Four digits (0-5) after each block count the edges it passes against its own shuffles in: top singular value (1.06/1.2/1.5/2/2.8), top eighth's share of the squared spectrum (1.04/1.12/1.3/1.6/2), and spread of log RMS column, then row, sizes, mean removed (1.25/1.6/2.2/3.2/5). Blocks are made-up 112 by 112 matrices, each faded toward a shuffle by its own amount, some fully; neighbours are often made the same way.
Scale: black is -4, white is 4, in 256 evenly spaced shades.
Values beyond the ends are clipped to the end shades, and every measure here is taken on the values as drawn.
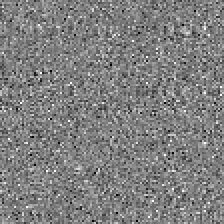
4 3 2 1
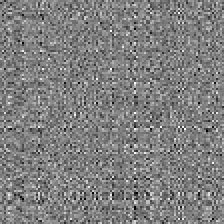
5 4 3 3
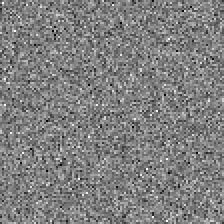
0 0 0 0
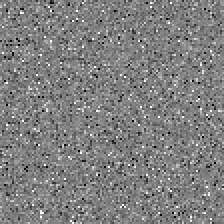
0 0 0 0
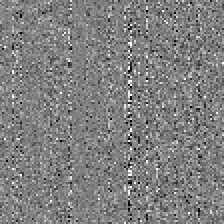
2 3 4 0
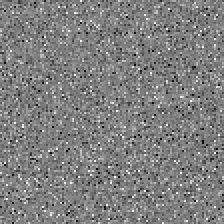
0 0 0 0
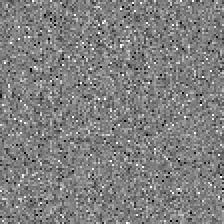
0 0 1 0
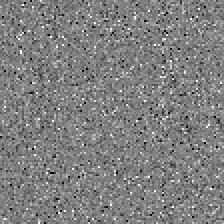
0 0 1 0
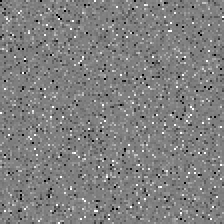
0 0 0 0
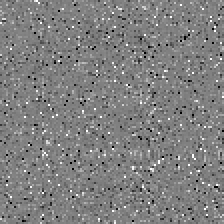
3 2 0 0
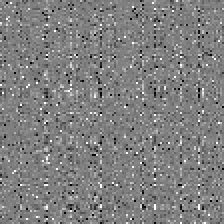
5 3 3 2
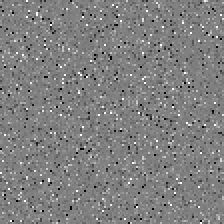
0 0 0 0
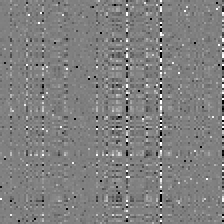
5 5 3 2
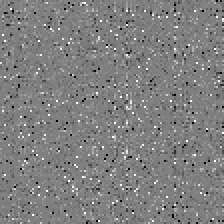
3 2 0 0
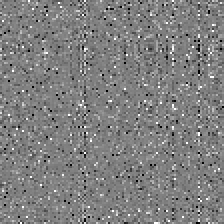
4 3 2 1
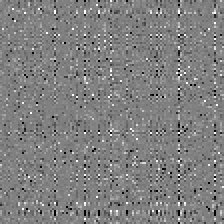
5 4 3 2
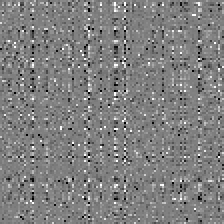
5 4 3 3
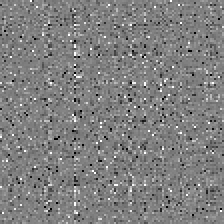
4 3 2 1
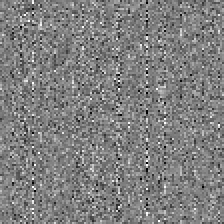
2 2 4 0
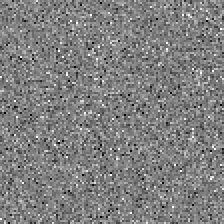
0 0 0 0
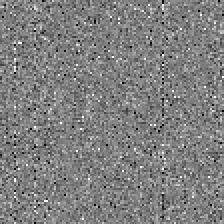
2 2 2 0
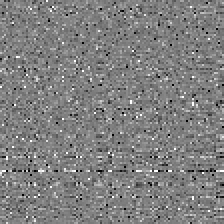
5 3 2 2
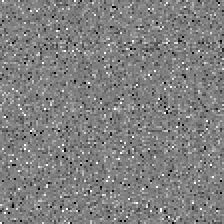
2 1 0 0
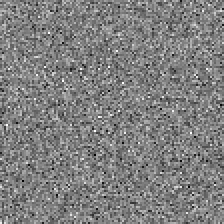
2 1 0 0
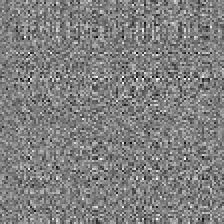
5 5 3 3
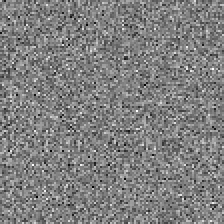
4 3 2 1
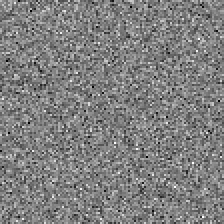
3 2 0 0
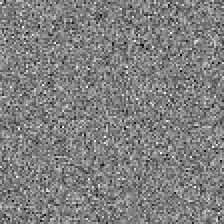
2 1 0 0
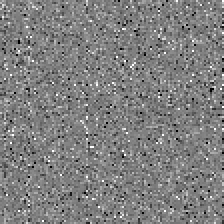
1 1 2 0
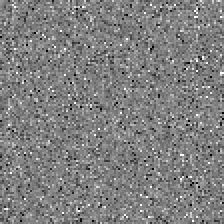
0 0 1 0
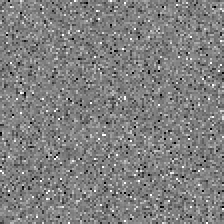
0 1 0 0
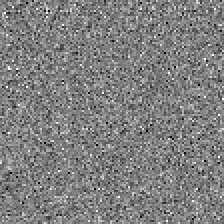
3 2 1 1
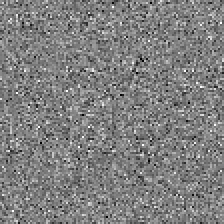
3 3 1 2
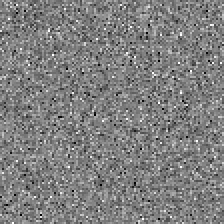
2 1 0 0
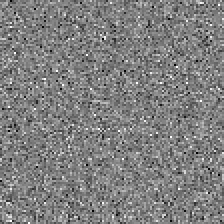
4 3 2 2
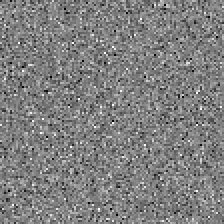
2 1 0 0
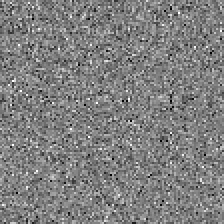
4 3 1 1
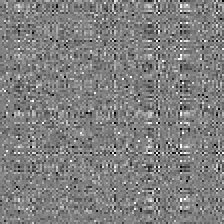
5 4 3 3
